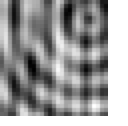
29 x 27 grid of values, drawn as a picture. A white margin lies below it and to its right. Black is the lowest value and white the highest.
Stripes running up and down repeat 6 times from left to right. There is no overall slope. On average the colour sits 50% of the way up the scale. Rings spread out from the top right.
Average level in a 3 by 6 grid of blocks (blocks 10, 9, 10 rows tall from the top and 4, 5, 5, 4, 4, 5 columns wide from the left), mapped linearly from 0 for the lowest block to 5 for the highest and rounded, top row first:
2 2 1 0 1 0 / 2 0 2 5 1 1 / 1 0 1 3 2 2
